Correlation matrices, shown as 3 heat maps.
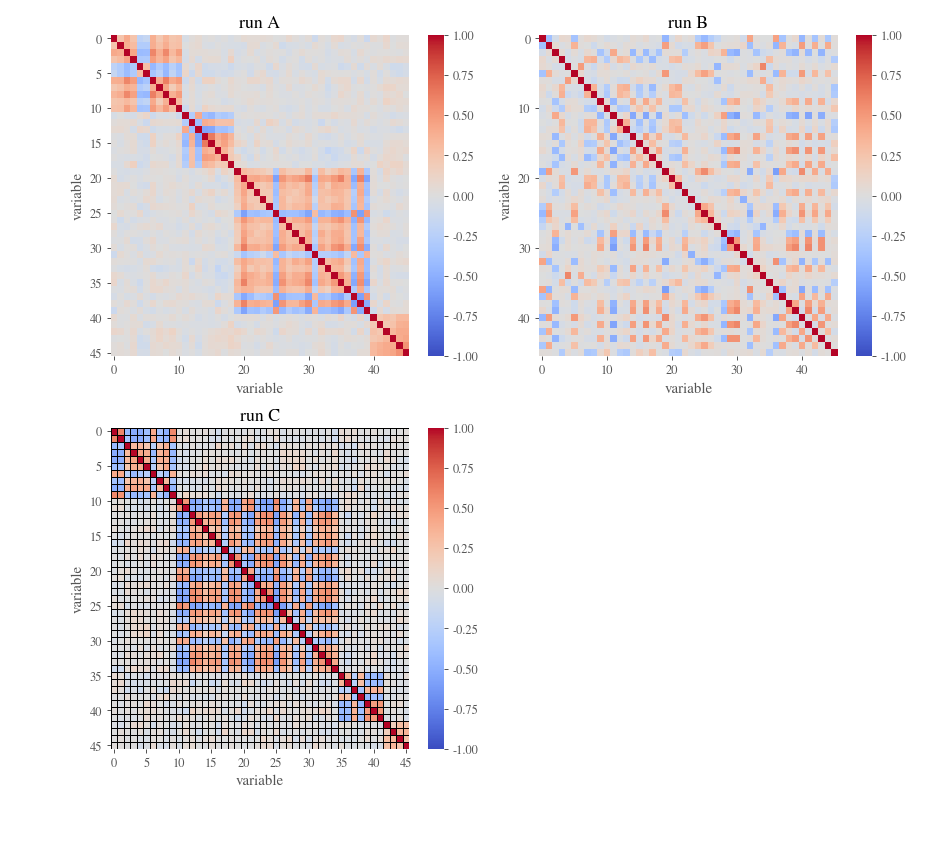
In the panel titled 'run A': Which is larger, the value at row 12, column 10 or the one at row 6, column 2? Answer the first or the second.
the second
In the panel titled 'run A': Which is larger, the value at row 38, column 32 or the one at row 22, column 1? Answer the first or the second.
the first
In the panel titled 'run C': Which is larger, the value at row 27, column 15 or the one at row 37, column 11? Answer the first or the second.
the first
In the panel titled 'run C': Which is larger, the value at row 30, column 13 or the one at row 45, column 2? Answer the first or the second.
the second
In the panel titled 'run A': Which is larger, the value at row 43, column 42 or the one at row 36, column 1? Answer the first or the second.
the first
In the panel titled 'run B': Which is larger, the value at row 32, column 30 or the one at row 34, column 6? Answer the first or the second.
the second
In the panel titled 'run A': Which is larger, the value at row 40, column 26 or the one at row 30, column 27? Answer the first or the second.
the second
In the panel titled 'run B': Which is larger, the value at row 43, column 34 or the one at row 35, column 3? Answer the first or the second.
the second
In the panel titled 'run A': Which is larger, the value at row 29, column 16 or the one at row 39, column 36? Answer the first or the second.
the first
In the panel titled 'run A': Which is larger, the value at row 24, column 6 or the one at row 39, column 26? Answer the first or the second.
the first
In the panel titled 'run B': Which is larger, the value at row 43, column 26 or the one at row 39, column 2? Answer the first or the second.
the first
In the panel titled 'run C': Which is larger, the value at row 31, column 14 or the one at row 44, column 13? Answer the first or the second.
the first
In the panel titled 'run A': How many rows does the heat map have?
46
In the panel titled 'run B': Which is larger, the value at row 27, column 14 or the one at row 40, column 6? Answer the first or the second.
the second
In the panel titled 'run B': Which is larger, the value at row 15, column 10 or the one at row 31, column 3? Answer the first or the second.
the first
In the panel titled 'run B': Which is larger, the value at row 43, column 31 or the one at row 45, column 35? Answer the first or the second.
the first
